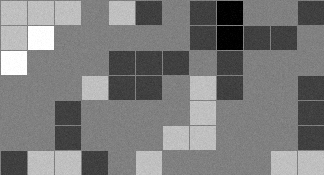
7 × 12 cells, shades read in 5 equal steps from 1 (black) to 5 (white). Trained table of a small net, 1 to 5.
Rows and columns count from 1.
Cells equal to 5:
2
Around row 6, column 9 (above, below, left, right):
3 3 4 3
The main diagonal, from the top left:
4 5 3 4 3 3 3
